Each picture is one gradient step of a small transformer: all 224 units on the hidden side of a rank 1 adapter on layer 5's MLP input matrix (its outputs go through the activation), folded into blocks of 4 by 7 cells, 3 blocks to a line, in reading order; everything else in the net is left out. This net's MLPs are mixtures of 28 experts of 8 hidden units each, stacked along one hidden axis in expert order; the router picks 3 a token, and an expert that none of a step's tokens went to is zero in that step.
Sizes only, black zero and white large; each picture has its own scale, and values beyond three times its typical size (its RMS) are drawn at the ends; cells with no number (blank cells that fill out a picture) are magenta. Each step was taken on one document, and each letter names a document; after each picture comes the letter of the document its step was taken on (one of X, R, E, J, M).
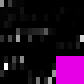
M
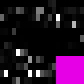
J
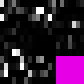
J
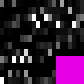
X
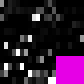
J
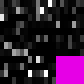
J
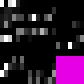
M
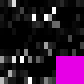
X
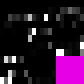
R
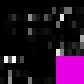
R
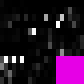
R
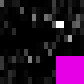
X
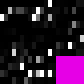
J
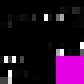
R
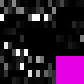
J
